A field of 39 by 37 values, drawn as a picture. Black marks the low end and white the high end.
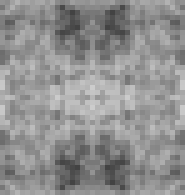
Ninth with the highest average: centre. Seam: none. Stripes: none. Grain: blotchy. Mirror symmetry: left to right and top to bottom. Slope: none.
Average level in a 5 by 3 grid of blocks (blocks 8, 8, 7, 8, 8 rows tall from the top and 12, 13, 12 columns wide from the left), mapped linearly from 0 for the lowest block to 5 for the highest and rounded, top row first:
202 / 323 / 454 / 323 / 202
